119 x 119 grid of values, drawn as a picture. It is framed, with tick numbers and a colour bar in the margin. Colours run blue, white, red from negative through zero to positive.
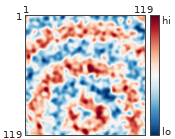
No row or column stands out. The bottom middle is the ninth with the highest average. No seam splits the table. Rings spread out from the bottom middle.
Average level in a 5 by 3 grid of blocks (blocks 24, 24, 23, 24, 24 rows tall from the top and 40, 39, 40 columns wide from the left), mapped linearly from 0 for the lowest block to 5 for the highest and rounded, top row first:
141 | 101 | 331 | 222 | 253
